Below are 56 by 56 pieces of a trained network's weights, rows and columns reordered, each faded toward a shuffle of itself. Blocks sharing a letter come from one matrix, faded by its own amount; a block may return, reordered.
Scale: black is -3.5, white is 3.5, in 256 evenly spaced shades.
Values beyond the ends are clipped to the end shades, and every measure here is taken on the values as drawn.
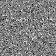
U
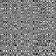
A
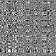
A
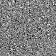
U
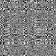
A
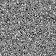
U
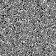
U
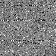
U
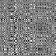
A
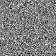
U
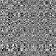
A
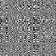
A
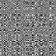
A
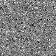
U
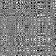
A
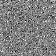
U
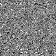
U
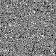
U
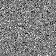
U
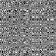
A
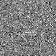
U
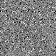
U
